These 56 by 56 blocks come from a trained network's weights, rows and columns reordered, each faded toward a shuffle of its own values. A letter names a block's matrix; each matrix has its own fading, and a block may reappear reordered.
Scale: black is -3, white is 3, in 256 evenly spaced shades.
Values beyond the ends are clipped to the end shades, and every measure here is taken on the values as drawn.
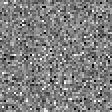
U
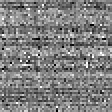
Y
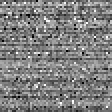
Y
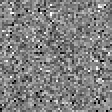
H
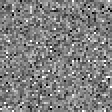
U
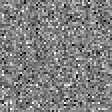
U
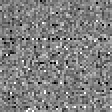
H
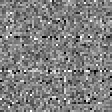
H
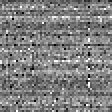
Y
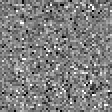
U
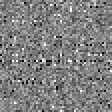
H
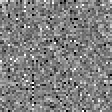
U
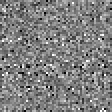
H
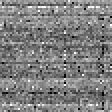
Y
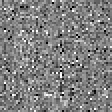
U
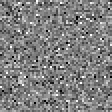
U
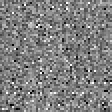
H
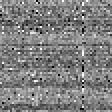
Y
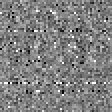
H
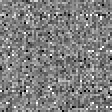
H
